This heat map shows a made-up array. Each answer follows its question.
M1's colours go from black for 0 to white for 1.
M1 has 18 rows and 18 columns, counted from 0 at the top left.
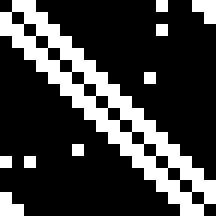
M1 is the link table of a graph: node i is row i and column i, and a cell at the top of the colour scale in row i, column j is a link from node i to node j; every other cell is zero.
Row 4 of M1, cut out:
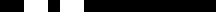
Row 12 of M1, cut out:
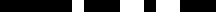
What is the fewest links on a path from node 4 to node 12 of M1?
2
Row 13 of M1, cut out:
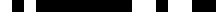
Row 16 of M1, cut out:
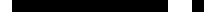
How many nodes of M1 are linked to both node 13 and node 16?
3
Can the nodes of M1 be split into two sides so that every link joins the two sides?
no
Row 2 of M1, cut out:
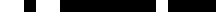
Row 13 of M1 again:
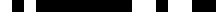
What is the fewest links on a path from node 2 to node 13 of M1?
1
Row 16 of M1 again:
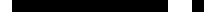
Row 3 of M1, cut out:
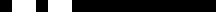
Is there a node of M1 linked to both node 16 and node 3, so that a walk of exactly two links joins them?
no
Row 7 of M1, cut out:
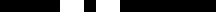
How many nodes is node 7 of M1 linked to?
4
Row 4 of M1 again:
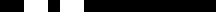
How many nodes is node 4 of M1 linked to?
4
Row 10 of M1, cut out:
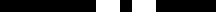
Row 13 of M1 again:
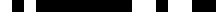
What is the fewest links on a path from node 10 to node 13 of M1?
2
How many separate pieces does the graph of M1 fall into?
1
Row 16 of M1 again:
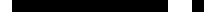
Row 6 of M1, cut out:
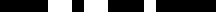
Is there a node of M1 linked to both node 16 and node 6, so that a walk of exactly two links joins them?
no
